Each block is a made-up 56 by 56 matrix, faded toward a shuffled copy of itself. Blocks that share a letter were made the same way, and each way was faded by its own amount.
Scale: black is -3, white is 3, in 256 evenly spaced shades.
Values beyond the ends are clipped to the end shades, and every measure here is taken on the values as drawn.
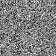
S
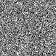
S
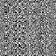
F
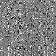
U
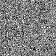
S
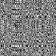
F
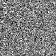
S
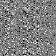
U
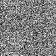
S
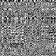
F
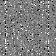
U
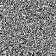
S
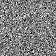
S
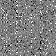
U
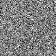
S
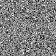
S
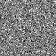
S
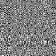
F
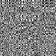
F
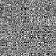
F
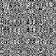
F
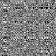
F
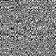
F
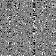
U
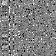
U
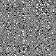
U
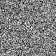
S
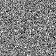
S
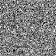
S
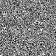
S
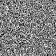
S
